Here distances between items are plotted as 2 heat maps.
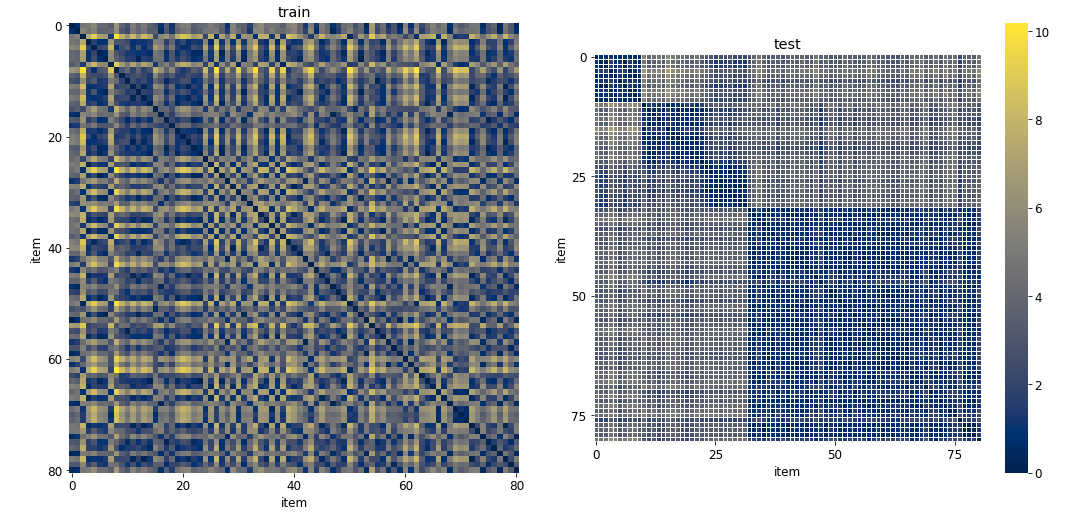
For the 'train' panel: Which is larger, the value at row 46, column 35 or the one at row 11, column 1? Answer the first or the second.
the second
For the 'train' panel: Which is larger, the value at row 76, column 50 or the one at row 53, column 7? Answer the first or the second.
the first
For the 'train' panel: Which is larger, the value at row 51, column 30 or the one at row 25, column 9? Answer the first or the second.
the second
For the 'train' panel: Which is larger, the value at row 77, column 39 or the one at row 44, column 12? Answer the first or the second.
the first
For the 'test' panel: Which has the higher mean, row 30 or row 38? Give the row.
30
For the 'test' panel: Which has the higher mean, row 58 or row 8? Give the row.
8
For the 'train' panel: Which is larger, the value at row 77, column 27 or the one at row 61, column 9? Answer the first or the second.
the second
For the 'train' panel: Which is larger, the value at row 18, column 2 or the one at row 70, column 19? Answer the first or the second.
the second
